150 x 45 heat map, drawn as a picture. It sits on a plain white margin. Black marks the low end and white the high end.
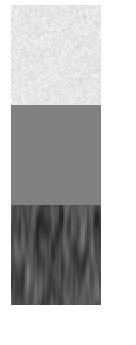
The table splits into 3 rows of 1 panel. Panel 1,1: very high, fine-grained, faint in contrast. Panel 2,1: middling, flat. Panel 3,1: low, streaked downward.
